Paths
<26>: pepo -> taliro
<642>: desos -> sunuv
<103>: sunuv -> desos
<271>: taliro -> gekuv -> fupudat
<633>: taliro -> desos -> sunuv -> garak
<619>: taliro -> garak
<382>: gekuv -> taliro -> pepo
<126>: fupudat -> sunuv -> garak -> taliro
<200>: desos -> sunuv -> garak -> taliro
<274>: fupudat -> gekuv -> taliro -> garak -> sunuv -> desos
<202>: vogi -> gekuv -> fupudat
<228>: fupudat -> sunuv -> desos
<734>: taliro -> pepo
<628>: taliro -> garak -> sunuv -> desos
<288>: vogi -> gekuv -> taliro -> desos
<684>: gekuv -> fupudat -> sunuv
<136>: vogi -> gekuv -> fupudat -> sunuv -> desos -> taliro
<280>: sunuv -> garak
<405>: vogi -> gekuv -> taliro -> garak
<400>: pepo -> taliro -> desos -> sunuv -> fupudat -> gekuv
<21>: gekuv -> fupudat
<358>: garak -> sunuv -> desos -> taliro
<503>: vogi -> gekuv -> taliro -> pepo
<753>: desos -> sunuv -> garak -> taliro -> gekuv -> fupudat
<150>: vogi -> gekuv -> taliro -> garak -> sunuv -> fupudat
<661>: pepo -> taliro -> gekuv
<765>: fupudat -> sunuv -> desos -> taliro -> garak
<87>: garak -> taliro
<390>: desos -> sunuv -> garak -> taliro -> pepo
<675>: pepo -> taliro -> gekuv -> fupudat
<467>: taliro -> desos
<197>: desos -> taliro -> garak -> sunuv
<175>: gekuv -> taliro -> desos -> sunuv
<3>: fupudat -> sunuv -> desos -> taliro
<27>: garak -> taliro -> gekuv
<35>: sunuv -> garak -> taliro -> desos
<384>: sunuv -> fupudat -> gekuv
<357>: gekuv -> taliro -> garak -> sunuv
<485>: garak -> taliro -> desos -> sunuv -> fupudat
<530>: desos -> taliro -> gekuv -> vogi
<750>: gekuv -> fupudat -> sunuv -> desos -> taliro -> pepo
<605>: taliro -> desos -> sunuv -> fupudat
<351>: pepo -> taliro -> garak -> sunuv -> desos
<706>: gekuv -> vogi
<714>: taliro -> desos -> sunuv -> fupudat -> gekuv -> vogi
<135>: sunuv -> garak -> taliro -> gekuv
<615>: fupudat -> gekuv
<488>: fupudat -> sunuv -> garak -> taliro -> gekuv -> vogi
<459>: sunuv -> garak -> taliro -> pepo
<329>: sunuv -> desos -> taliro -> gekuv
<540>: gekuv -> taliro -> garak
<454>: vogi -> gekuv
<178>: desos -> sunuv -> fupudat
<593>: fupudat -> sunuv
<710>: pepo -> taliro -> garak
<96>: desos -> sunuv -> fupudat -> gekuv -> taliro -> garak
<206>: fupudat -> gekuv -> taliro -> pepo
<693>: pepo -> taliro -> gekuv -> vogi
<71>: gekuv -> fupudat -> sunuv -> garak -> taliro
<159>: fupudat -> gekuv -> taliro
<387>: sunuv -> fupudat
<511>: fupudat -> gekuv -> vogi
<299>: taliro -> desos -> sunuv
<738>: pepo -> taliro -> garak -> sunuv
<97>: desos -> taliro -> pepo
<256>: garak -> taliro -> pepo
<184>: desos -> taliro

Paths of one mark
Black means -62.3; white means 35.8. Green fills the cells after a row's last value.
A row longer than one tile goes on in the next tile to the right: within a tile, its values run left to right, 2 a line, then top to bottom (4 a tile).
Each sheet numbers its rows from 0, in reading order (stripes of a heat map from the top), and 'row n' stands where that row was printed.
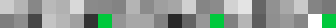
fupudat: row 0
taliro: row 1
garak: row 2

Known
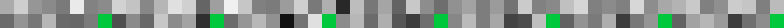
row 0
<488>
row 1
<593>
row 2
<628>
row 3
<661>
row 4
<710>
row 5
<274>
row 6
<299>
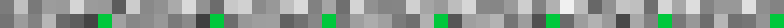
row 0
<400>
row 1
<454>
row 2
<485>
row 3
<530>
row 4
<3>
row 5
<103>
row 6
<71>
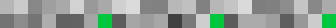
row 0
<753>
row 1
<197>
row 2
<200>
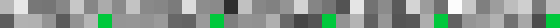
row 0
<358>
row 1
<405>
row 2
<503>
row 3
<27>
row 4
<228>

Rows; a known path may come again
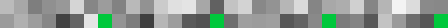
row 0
<619>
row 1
<21>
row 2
<485>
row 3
<684>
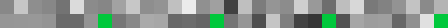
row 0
<405>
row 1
<714>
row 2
<206>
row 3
<200>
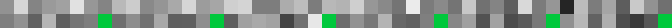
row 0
<71>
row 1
<753>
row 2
<197>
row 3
<488>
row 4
<135>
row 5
<661>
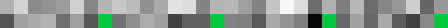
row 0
<3>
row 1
<605>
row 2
<387>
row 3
<459>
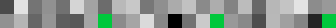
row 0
<27>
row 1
<467>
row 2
<384>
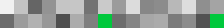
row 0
<103>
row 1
<136>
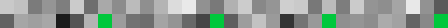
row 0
<351>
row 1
<202>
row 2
<299>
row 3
<706>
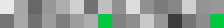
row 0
<280>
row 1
<288>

